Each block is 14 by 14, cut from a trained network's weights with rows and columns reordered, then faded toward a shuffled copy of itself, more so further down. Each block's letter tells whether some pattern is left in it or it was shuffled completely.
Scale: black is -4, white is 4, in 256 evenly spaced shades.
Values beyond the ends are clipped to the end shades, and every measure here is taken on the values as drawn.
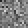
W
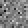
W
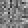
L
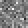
W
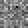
L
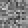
L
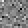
W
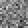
W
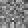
L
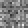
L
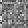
L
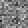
W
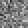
W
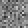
L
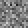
W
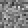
W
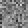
L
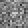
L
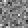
W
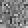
W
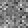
W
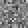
L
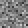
W
